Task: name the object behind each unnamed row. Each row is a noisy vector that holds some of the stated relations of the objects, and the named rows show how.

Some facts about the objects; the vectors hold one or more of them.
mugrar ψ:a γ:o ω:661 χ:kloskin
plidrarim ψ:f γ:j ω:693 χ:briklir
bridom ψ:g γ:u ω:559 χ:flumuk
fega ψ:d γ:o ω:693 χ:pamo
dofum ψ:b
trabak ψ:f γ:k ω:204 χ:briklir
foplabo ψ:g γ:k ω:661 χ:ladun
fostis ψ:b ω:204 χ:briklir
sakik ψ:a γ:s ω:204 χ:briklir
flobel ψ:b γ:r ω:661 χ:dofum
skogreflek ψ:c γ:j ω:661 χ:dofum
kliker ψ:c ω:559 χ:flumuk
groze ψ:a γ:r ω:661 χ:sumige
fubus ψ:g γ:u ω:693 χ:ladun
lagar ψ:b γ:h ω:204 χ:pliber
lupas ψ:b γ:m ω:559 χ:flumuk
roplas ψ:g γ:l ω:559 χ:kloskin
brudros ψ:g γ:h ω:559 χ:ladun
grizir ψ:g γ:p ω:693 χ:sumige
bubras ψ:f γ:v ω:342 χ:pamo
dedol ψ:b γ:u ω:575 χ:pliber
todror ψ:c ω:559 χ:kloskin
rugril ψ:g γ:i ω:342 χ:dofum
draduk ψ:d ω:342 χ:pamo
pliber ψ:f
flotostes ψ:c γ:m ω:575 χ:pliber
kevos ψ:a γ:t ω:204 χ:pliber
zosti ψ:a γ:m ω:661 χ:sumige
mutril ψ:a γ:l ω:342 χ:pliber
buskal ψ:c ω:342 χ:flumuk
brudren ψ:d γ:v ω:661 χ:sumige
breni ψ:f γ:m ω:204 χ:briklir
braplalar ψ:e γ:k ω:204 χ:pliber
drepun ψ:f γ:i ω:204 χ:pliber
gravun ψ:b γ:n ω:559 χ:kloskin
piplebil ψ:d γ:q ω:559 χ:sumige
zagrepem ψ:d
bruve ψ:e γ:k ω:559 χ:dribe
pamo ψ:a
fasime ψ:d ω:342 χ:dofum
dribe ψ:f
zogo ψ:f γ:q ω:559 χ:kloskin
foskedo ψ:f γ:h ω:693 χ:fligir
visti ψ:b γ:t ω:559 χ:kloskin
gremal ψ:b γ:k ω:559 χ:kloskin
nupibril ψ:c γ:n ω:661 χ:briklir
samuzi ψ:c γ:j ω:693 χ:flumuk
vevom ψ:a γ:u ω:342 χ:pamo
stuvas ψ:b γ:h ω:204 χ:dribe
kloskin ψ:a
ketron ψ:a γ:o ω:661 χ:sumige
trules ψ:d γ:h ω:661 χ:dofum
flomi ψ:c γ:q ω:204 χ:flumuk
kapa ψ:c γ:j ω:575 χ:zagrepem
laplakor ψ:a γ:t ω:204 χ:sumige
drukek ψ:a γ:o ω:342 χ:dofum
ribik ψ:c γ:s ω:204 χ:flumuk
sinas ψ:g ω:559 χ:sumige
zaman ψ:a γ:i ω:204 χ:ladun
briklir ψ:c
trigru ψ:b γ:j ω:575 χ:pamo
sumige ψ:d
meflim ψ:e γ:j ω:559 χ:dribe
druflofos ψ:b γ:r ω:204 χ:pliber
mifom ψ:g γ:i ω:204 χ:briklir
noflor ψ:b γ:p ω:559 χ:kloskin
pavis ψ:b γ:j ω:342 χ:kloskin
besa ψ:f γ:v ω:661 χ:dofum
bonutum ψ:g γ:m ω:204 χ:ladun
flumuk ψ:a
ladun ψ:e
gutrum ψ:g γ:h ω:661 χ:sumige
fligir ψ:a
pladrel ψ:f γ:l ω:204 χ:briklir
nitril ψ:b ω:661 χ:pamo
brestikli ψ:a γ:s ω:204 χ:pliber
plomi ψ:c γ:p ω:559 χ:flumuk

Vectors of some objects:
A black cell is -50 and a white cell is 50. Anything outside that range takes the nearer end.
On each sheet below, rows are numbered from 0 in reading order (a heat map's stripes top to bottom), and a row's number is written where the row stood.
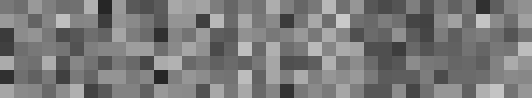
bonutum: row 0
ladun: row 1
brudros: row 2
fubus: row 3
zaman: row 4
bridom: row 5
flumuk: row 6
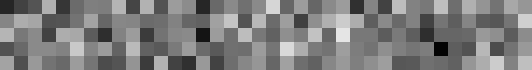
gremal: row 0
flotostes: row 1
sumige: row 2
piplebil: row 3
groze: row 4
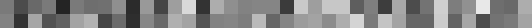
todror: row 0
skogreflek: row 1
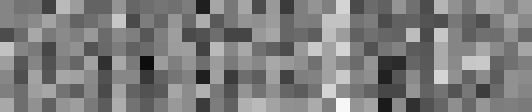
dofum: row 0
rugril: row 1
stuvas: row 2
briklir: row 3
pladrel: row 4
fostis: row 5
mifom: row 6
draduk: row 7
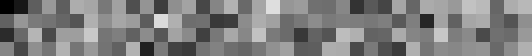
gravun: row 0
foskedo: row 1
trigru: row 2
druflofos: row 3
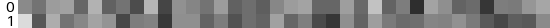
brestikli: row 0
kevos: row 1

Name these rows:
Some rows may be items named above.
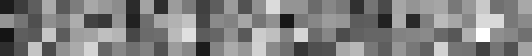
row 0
noflor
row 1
kloskin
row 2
zogo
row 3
trigru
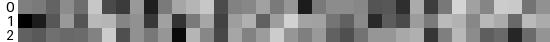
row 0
kloskin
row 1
gravun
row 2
meflim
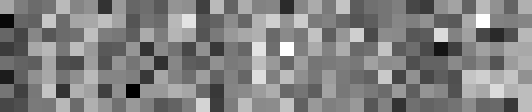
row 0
ladun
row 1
zogo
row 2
samuzi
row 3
brudren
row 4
bruve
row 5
besa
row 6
mugrar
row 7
grizir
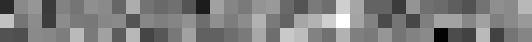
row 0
dedol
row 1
buskal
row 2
piplebil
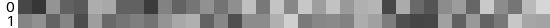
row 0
nupibril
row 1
vevom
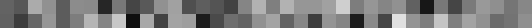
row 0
trules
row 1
visti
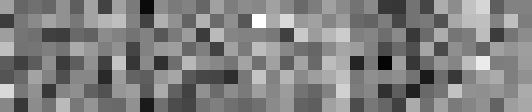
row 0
pladrel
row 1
bubras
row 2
kliker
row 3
drukek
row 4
roplas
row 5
trules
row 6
mutril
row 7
druflofos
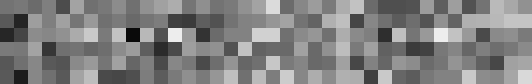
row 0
vevom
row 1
flobel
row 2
pavis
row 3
sinas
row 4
lupas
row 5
nupibril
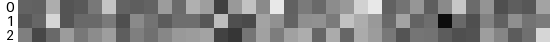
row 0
kapa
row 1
gutrum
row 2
fega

